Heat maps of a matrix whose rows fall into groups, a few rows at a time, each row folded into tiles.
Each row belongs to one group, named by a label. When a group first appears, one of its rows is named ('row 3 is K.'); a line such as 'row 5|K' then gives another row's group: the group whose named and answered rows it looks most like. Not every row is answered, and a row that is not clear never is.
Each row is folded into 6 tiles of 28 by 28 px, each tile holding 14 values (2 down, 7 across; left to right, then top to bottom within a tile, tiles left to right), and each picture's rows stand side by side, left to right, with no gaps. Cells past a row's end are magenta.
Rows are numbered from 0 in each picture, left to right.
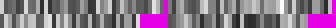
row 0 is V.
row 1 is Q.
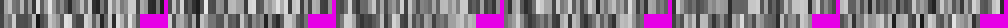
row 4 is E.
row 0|E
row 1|Q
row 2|Q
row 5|V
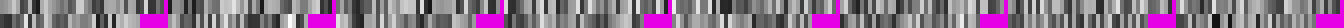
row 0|E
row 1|Q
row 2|Q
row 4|V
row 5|E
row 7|E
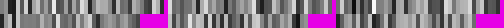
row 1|V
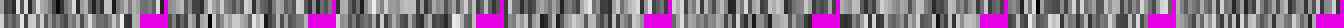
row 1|E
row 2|Q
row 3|E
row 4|V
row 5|E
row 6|V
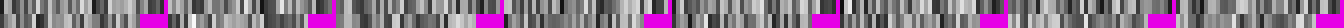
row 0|E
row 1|E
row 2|Q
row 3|E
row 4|E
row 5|E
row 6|V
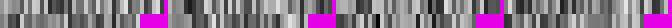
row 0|V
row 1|Q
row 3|E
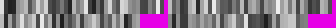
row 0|V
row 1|V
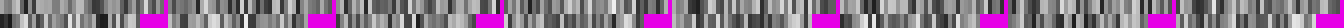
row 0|E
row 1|V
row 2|V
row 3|Q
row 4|Q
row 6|Q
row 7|Q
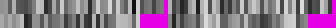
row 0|Q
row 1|V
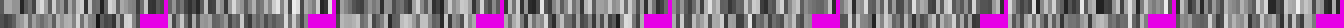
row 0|E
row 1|Q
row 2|E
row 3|Q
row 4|V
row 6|V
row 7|E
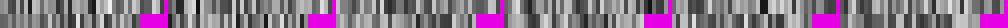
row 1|V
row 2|V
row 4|Q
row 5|Q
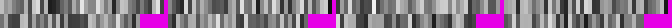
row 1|V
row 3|V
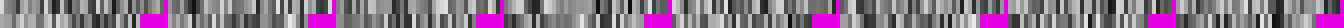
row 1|Q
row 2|V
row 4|V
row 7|E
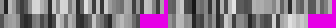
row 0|Q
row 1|Q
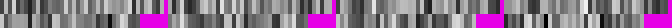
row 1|Q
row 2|Q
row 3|E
